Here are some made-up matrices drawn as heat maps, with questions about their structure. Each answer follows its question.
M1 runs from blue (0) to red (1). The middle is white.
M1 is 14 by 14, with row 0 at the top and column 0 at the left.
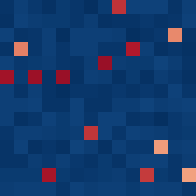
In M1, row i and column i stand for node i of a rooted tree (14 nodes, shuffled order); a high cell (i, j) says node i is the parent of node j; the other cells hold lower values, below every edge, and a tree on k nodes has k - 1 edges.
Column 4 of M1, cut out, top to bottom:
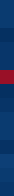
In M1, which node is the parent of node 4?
5
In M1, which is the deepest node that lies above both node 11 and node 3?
12
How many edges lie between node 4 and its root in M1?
1
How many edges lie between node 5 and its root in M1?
0
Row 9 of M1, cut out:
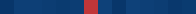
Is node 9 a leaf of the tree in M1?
no
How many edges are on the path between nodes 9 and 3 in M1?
1
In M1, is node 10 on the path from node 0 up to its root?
no
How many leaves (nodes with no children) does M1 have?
6
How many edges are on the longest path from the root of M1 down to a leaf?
5
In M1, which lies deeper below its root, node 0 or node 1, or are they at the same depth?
node 1
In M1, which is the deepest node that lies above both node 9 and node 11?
12
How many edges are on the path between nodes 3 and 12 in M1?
1
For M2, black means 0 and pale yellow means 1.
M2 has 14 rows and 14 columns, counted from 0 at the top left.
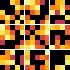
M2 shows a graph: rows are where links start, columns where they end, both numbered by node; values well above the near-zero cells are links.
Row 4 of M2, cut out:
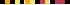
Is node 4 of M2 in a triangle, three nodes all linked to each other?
yes
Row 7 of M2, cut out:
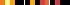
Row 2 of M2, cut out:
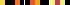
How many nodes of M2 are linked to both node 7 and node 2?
3
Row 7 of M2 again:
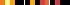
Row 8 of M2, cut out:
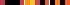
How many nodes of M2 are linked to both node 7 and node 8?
4
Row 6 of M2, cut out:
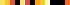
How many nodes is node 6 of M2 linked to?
9
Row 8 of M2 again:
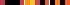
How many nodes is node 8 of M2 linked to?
8
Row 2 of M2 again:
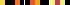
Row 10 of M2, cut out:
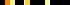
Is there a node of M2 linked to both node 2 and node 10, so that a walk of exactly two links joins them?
no
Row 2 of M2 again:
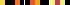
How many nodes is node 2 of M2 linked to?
7
